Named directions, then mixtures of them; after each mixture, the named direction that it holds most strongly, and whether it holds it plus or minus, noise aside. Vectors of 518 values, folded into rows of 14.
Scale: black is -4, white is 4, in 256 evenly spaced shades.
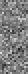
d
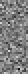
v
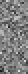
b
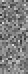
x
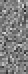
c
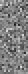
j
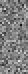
c, minus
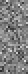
b, plus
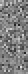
j, plus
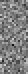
x, minus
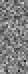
b, minus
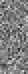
x, plus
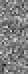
d, plus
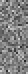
b, minus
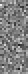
j, plus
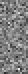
v, minus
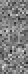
d, minus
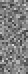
x, plus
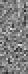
c, plus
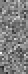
c, plus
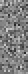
j, plus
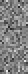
b, plus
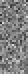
x, plus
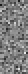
v, minus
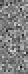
j, minus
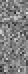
b, plus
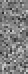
d, minus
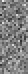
x, plus
